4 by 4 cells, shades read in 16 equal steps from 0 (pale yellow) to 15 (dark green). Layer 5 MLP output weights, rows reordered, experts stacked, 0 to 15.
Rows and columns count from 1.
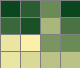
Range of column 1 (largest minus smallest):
14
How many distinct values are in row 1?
3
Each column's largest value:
15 14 9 15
